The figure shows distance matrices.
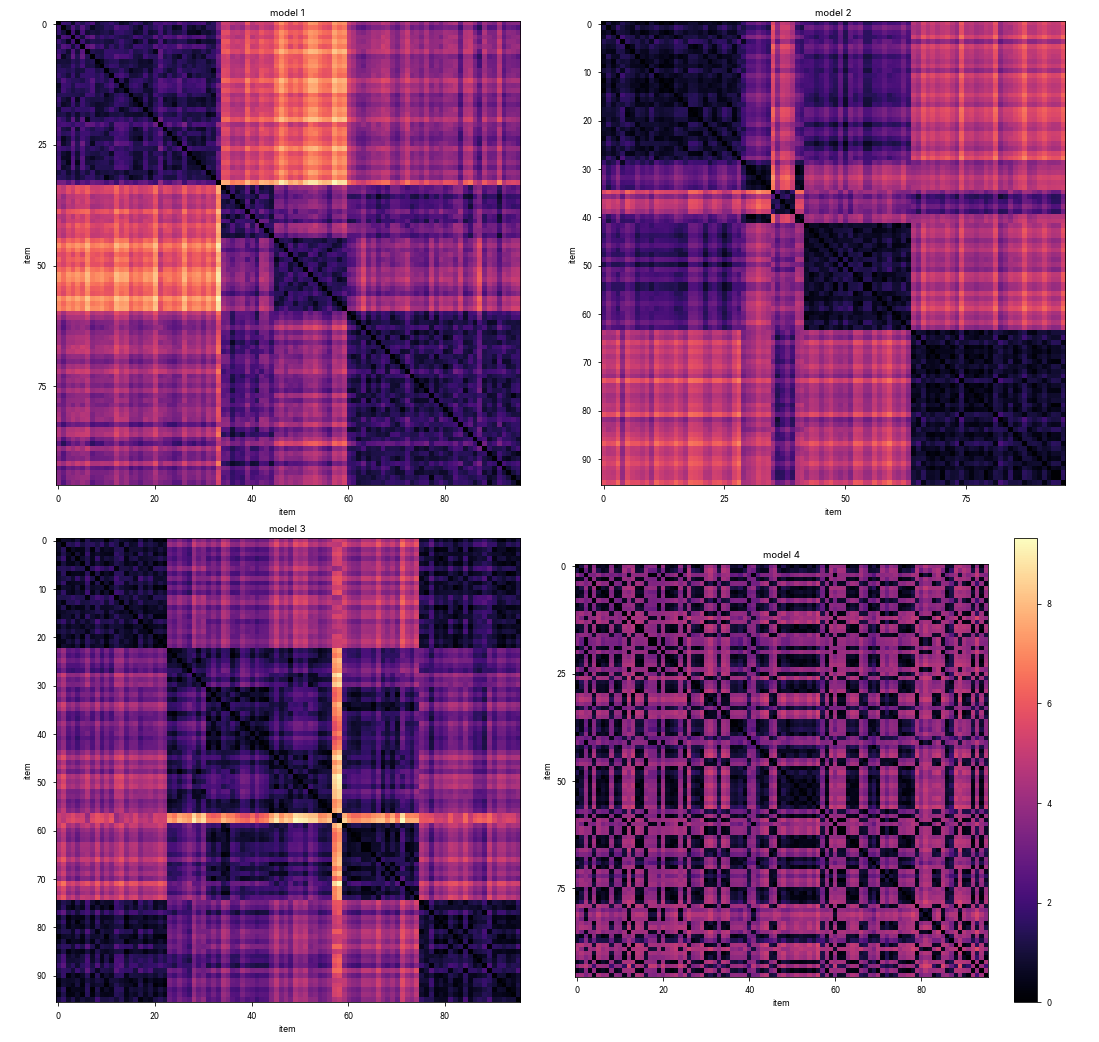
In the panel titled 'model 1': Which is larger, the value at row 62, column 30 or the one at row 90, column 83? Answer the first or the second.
the first
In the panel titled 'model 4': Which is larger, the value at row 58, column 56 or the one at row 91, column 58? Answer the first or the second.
the second
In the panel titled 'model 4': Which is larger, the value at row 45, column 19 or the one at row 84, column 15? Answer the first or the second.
the second
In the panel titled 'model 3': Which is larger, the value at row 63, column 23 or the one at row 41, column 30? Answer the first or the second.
the second
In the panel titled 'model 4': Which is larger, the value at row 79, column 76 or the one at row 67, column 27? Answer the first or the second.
the first
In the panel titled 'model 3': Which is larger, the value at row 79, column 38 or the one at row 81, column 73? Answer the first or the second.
the second
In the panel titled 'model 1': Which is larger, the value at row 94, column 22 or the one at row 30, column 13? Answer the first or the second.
the first
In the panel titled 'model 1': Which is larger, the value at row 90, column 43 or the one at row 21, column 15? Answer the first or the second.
the first
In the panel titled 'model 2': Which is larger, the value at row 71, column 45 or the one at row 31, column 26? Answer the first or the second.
the first
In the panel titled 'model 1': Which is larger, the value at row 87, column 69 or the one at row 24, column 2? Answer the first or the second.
the first
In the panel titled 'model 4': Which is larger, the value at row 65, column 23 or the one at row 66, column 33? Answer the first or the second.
the second
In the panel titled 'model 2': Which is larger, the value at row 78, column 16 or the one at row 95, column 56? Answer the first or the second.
the second
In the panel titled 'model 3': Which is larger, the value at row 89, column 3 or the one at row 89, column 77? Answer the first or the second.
the second
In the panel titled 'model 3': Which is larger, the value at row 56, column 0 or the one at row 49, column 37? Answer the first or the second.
the first
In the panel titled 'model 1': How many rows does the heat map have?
96
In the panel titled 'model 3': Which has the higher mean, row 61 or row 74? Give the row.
74
